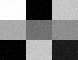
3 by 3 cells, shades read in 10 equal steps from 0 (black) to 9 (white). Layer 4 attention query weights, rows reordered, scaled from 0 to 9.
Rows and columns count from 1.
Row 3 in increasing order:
0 1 7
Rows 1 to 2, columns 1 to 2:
9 0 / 6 4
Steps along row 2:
down up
